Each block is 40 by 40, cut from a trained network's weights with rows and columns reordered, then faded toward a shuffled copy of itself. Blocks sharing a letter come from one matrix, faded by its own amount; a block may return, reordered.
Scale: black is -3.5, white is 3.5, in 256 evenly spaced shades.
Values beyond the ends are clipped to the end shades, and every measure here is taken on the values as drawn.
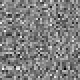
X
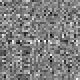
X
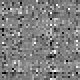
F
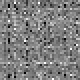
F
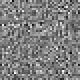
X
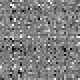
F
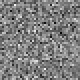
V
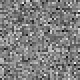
V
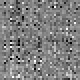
F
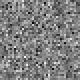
V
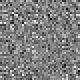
X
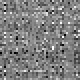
F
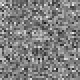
X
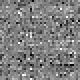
F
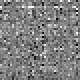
F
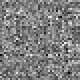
X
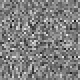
X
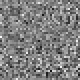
X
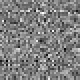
X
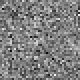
V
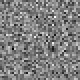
X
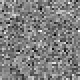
V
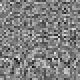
X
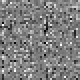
F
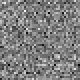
X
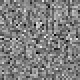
V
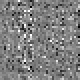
F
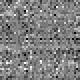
F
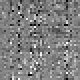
F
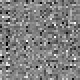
F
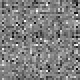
F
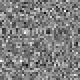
X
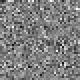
X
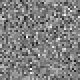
V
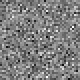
V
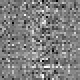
F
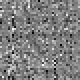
F
